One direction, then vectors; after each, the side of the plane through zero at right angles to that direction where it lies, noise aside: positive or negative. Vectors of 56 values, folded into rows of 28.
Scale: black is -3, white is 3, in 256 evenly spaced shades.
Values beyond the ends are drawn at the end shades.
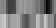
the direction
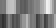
negative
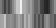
positive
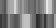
negative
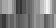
negative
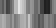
positive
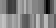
positive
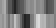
positive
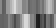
negative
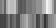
negative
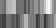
negative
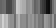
positive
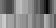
positive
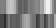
negative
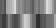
negative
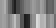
positive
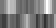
negative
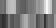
negative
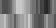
positive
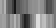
positive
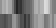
negative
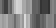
positive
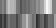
negative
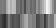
negative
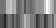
negative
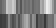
negative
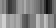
positive
